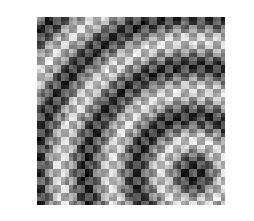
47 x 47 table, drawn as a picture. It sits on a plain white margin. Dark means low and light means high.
There is no overall slope. Concentric rings centre on the bottom right. No single row or column stands out from its neighbours. The bottom right is the ninth with the highest average. Overall the values sit about 50% of the way up the scale.
